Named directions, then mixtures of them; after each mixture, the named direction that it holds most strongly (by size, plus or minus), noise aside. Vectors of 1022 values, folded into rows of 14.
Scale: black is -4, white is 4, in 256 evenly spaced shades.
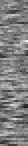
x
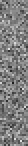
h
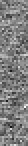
h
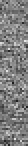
h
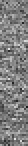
h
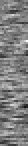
x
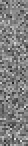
h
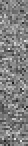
h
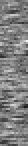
x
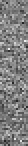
h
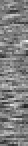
x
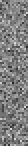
h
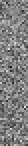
h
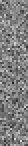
h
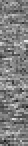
x
